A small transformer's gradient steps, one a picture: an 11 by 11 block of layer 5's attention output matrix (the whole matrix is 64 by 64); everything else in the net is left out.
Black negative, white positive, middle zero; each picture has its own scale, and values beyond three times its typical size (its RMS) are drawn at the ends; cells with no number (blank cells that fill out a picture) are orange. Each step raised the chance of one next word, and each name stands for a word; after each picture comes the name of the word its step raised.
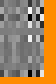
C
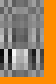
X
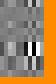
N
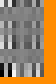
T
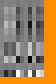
C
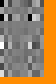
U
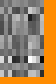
U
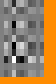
U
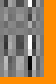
T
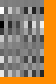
U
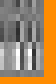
X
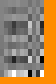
C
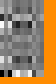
C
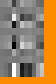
T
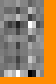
C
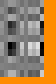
N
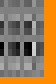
N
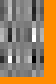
X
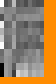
T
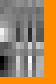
X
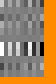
N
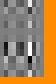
N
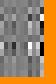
N
